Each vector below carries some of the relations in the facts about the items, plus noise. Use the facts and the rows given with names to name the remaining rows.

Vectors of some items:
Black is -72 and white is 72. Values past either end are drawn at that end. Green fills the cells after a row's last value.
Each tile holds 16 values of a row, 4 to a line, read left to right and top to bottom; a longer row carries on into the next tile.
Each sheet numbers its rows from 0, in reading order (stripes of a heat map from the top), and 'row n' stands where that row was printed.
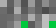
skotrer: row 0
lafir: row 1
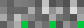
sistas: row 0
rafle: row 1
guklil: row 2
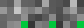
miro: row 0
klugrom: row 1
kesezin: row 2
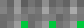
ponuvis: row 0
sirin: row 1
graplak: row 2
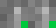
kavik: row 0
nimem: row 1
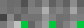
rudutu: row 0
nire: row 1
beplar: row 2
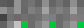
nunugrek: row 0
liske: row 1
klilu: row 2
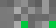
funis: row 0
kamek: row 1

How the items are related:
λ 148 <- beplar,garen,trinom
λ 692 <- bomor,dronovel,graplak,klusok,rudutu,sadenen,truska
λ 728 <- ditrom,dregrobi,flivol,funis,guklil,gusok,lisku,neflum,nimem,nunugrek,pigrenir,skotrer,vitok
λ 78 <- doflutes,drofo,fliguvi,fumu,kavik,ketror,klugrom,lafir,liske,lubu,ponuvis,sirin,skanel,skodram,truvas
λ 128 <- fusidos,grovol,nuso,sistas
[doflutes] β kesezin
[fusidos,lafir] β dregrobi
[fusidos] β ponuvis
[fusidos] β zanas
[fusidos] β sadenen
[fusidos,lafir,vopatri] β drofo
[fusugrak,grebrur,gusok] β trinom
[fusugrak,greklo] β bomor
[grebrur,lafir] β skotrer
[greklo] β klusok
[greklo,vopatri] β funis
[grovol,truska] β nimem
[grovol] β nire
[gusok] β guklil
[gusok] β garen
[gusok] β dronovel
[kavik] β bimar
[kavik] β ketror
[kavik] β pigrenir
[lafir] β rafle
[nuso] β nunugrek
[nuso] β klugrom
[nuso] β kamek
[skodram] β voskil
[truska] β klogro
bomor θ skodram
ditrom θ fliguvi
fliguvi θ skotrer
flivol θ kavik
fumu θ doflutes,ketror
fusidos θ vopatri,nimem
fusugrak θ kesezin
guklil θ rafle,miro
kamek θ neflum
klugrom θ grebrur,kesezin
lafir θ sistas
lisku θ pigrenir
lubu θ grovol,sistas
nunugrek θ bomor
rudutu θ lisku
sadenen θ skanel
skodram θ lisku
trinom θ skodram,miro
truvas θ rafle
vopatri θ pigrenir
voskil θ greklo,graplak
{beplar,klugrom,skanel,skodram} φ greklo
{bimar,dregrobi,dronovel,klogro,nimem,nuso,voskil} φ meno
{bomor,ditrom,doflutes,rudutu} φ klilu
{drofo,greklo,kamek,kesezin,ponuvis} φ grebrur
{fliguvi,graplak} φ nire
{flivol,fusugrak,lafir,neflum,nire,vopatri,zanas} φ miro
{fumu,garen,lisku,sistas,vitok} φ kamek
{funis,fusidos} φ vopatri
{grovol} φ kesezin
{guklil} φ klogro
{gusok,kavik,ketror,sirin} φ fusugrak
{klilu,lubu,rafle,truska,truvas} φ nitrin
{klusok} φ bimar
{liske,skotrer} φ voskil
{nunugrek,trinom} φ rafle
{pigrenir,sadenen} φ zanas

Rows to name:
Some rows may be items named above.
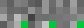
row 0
sistas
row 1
nunugrek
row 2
drofo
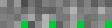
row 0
fusidos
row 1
lubu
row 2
truska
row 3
gusok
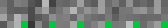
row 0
lubu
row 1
kesezin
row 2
greklo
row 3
nuso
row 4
voskil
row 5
kamek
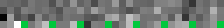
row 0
skodram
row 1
rudutu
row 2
voskil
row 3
fusugrak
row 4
lafir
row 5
klusok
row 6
lisku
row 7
ketror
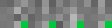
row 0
funis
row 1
sadenen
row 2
grovol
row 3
drofo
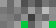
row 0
fusidos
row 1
trinom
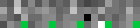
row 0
truvas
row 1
grebrur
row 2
doflutes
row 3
bomor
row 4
bimar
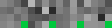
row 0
pigrenir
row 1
fliguvi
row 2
dregrobi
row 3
vopatri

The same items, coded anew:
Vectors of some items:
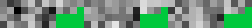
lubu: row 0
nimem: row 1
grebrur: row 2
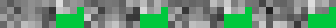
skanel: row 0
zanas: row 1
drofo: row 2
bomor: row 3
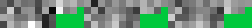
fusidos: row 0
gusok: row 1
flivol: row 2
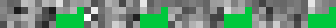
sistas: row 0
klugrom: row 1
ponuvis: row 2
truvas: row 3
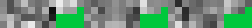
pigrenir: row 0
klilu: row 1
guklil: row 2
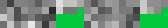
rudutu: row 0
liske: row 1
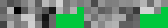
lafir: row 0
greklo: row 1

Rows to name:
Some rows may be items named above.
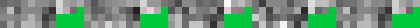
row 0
truska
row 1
ketror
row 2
skodram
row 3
rudutu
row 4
truska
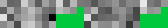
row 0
kesezin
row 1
kamek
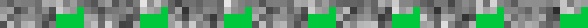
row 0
funis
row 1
miro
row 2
truvas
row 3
funis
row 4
sadenen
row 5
rafle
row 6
doflutes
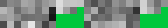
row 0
nimem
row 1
fliguvi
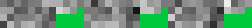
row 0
skotrer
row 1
kavik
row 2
nuso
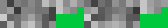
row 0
klusok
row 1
voskil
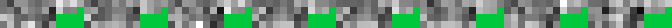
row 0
lisku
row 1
voskil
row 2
vopatri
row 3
sadenen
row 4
sadenen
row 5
bimar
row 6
skodram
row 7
grovol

